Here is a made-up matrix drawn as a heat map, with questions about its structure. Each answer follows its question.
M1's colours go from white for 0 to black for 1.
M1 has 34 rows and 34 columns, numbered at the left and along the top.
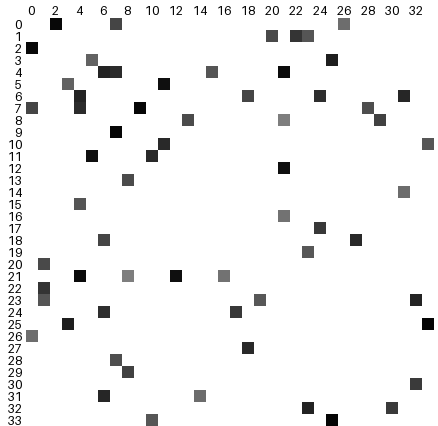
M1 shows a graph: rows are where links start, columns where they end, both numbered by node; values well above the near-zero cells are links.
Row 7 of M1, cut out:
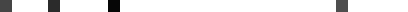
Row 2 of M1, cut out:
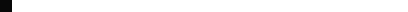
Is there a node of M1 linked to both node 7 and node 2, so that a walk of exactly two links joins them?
yes
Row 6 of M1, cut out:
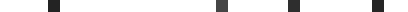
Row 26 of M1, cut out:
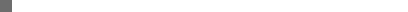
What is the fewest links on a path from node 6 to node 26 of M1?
4
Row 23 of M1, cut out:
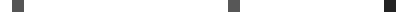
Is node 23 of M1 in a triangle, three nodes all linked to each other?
no
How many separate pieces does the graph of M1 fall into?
3
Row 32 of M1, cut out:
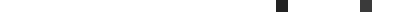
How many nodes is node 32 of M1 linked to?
2
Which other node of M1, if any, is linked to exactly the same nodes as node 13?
node 29
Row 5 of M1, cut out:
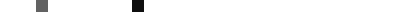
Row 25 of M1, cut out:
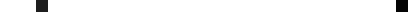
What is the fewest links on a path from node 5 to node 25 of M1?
2
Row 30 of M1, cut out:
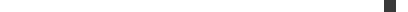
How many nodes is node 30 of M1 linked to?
1
